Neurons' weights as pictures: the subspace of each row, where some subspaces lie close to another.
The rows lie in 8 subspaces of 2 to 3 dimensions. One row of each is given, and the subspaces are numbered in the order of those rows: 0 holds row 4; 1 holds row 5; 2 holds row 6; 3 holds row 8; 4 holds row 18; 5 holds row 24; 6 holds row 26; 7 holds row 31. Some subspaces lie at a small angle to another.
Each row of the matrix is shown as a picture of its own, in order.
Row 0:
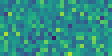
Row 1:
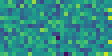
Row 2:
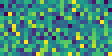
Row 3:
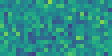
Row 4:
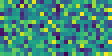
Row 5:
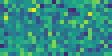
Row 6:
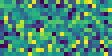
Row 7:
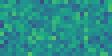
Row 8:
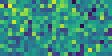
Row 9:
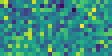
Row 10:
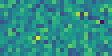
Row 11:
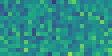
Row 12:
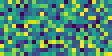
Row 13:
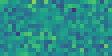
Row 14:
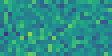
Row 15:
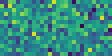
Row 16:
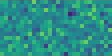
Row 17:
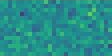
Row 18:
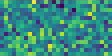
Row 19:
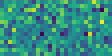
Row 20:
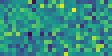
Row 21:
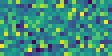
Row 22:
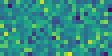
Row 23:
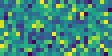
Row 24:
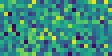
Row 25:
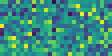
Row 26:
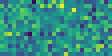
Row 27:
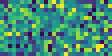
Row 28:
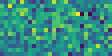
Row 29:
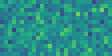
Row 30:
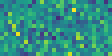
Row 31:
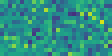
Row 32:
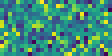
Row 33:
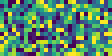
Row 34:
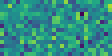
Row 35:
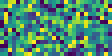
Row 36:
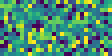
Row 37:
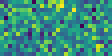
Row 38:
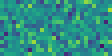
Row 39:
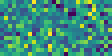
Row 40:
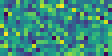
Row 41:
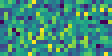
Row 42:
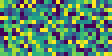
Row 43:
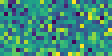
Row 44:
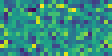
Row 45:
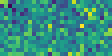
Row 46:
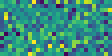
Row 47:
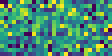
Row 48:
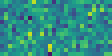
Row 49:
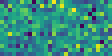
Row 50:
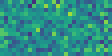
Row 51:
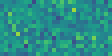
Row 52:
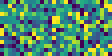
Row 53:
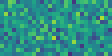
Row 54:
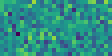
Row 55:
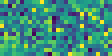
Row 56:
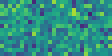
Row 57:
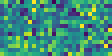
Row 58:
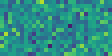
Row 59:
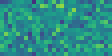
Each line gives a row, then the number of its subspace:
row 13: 5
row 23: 2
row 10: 1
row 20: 6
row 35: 1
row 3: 4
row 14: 4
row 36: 2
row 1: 0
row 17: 7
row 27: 6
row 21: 0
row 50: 2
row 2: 5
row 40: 1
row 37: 3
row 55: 7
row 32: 2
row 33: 4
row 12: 0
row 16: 7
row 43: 3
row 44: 1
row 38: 0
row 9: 3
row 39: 7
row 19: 1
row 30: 5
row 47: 6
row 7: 2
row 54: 5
